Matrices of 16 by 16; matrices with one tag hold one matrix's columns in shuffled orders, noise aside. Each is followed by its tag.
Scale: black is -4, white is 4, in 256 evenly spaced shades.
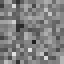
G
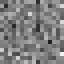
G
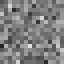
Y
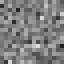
Y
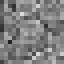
G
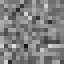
Y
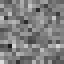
Y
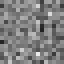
G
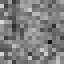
G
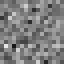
Y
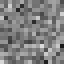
Y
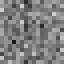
G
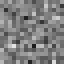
Y
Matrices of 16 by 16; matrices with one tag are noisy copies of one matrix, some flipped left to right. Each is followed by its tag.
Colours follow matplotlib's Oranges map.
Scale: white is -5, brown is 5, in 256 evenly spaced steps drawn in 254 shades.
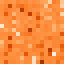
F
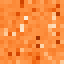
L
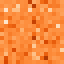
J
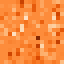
L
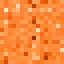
J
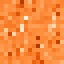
L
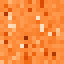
L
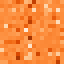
J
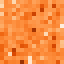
F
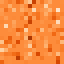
J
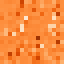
L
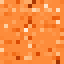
J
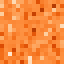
F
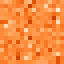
J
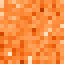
F
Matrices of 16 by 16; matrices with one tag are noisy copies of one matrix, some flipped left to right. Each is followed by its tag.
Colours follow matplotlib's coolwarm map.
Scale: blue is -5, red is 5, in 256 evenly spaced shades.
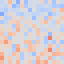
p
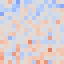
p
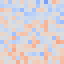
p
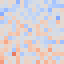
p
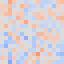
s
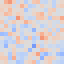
s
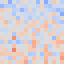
p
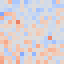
p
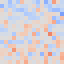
p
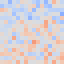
p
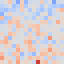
p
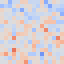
p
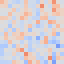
s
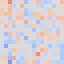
s
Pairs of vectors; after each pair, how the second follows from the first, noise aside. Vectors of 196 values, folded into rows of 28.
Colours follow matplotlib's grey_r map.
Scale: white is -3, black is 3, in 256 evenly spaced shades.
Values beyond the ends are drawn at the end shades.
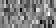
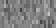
shrunk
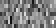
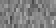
shrunk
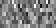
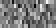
sign-scrambled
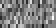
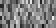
sign-scrambled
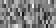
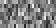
sign-scrambled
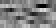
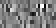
sign-scrambled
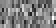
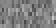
shrunk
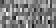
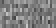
shrunk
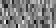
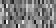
sign-scrambled
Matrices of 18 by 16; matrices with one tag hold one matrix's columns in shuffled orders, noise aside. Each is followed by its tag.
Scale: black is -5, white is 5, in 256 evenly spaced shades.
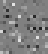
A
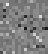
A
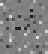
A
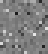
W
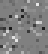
A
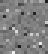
W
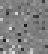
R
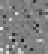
R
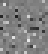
A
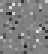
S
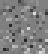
R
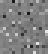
W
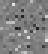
A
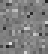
W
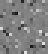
W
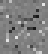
A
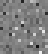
W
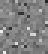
W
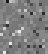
W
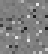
A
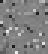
W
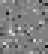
W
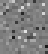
S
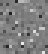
W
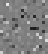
A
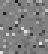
W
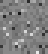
W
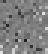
R
